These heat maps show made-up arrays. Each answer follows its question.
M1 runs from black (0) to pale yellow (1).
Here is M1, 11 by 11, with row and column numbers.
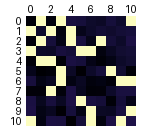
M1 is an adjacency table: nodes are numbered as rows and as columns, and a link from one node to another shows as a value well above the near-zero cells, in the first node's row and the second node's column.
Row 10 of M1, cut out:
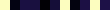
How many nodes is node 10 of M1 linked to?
3
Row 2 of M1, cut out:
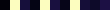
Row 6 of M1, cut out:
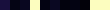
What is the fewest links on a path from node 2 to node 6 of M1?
4
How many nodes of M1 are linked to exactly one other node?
2
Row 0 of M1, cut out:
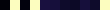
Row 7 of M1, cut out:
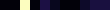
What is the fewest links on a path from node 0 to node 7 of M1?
3
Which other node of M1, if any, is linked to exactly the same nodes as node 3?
none
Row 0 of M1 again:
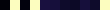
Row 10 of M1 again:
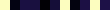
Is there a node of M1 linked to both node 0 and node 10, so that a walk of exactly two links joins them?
no
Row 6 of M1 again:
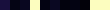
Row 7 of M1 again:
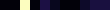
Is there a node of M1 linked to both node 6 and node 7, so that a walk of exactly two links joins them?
no
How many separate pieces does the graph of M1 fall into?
1
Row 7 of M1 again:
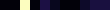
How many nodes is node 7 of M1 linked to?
1
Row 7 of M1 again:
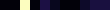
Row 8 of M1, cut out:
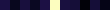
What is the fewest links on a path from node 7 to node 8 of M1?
6
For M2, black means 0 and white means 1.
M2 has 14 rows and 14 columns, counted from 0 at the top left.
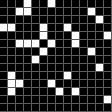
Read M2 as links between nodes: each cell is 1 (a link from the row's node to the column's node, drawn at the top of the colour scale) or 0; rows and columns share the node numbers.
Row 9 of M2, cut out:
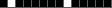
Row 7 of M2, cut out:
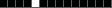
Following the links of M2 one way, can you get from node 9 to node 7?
yes
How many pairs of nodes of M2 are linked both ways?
6
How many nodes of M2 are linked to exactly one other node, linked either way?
0
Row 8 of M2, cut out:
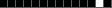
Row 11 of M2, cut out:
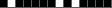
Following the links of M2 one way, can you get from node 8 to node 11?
no
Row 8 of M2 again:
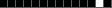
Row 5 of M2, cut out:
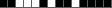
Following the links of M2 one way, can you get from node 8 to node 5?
no
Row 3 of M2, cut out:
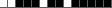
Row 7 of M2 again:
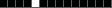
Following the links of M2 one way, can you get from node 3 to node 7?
yes
